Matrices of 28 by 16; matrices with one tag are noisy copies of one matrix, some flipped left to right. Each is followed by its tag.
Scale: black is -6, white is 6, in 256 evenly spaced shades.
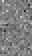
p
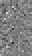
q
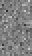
p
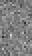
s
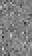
s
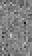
s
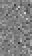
q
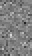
s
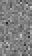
s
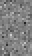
s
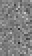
q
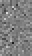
q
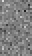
p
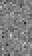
s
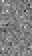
p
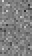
p
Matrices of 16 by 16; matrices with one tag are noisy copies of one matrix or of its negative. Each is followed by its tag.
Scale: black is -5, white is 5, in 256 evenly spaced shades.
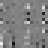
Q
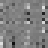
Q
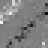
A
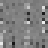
Q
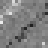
A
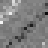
A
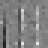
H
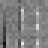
H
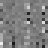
Q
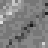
A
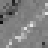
A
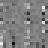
Q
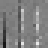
H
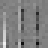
H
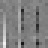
H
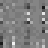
Q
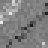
A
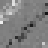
A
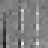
H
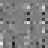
Q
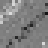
A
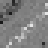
A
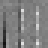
H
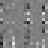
Q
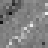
A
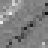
A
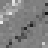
A
